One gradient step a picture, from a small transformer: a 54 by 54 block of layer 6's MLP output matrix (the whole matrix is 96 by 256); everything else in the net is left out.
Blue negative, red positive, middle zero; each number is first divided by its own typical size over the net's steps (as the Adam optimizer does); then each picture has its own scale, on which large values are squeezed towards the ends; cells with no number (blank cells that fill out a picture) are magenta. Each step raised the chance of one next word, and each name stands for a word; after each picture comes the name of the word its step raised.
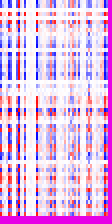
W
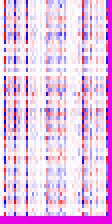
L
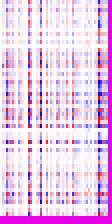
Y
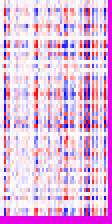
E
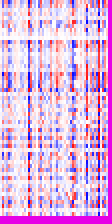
W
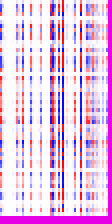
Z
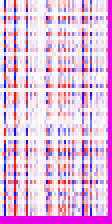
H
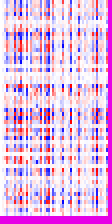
L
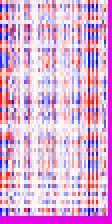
Z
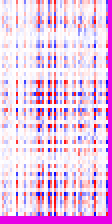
Y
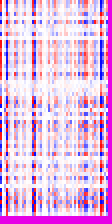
W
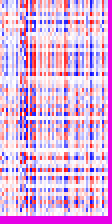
W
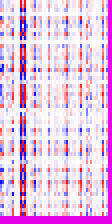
H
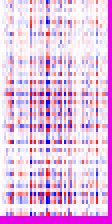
Y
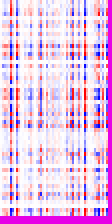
E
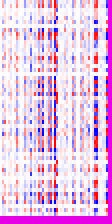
L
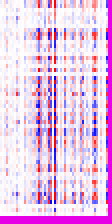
L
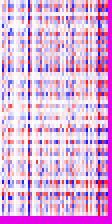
H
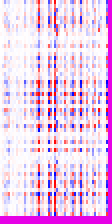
Y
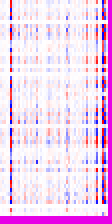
L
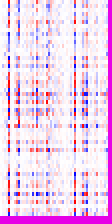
Y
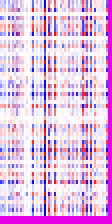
H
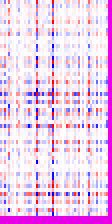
Y
